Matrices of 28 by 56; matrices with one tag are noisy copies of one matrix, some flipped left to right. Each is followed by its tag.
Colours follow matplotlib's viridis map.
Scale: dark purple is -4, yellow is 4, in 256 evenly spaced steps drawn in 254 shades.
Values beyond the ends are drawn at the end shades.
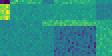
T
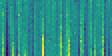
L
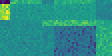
T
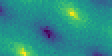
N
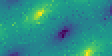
N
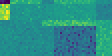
T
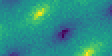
N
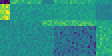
T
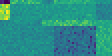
T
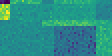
T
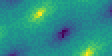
N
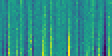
L
